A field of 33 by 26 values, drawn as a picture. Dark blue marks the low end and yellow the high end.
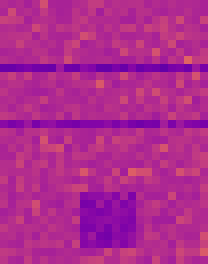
There is no overall slope. Overall the values sit about 40% of the way up the scale. An odd patch, lower than its surroundings, sits in the bottom middle. The bottom middle is the ninth with the lowest average. Rows 9 and 16 differ from the rows beside them.
